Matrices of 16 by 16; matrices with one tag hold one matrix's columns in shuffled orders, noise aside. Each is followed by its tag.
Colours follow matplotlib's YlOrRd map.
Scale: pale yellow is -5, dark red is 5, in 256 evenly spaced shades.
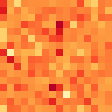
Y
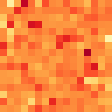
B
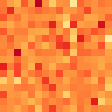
B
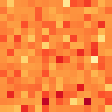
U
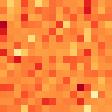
Y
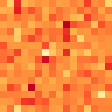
Y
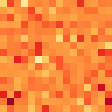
U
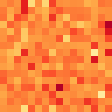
Y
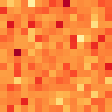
B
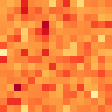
Y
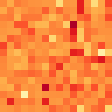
Y
